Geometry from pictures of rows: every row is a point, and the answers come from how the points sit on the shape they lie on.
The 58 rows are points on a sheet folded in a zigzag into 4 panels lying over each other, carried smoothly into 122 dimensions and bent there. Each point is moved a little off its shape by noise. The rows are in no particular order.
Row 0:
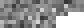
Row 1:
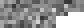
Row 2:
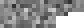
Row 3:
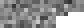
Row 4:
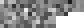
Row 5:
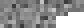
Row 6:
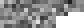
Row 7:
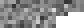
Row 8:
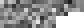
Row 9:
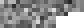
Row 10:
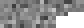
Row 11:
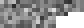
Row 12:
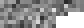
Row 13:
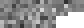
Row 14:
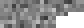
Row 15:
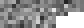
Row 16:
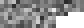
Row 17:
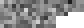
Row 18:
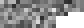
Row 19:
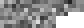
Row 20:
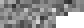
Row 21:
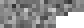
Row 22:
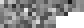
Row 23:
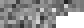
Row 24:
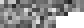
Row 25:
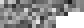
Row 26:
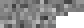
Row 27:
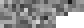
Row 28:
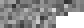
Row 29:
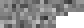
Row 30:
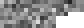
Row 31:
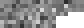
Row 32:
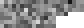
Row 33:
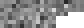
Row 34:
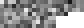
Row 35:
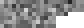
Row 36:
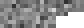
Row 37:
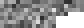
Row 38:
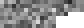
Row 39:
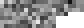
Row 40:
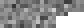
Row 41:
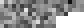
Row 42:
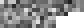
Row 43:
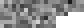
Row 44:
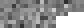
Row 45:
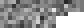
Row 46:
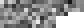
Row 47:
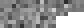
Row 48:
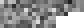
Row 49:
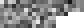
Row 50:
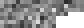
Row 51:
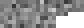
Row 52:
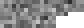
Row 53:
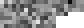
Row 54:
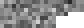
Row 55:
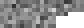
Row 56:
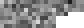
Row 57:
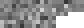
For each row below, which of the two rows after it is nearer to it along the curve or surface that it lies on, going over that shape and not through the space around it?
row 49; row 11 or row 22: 11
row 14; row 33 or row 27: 27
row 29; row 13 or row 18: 13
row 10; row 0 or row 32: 32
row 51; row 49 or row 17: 17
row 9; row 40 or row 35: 40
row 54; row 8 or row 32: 32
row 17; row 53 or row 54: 53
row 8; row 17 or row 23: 23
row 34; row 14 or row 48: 48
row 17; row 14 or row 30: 14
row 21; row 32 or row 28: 32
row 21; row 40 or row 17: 17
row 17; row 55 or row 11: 55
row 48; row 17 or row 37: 37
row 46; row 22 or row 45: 45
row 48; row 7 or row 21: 7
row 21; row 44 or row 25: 44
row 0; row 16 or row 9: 9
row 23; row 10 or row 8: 8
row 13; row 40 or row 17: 40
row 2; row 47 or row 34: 47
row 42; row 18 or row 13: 18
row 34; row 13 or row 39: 39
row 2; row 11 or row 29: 29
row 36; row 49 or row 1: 1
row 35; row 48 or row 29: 29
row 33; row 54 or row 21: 54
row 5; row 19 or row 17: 17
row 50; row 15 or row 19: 15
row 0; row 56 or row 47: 47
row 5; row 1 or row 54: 54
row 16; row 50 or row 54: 50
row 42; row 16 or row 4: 16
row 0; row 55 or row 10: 55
